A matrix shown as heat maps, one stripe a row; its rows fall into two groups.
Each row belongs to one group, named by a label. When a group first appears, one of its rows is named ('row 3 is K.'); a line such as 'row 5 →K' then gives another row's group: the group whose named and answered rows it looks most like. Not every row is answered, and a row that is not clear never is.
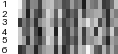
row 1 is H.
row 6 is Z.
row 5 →H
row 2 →H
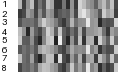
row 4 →H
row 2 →Z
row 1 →Z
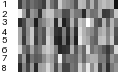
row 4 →Z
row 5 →Z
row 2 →H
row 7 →H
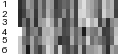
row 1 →Z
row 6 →H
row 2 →Z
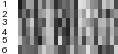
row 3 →Z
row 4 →Z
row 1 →Z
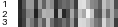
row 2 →Z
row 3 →Z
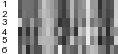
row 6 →H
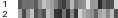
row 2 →Z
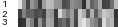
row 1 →H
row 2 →Z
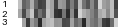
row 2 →Z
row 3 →H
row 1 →Z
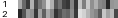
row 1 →H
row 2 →Z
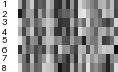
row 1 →Z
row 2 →Z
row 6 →Z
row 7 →H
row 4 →Z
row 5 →H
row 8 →H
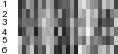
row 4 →Z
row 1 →Z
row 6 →Z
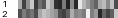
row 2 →H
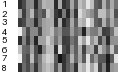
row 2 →Z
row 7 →H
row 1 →Z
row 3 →Z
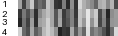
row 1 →Z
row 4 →H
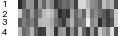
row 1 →Z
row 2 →H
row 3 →H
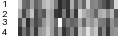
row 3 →H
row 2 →Z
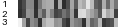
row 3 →H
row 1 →Z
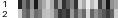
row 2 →H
